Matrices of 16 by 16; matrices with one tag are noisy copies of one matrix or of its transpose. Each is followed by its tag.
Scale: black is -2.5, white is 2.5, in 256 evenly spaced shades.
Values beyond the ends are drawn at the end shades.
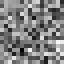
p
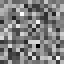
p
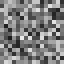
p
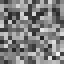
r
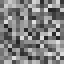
p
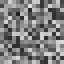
p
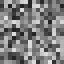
r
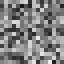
r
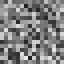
p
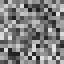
p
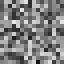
r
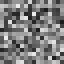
r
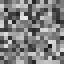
r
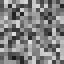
r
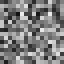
r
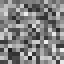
p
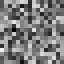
r
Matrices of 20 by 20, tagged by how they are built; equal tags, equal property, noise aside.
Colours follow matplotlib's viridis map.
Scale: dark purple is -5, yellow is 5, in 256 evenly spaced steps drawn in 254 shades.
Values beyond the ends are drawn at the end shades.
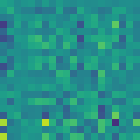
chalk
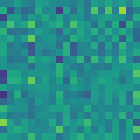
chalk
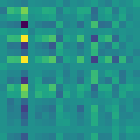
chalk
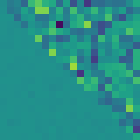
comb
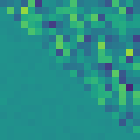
comb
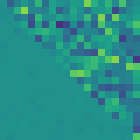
comb
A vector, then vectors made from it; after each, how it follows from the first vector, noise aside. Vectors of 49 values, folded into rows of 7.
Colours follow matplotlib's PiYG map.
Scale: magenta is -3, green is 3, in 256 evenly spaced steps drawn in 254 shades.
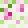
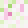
shrunk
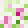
reversed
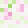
shrunk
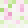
shrunk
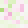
shrunk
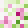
reversed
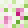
reversed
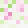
shrunk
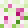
reversed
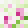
reversed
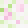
shrunk
